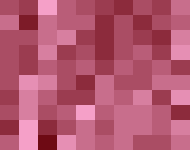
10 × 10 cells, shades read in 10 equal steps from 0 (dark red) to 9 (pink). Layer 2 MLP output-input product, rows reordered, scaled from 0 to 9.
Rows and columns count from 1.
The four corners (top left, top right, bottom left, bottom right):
4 6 5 6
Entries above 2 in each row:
9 7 8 9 10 9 10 9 8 9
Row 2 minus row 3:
2 -3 0 -2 2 0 0 -1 2 -2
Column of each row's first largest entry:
3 1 4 10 3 2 10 5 2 2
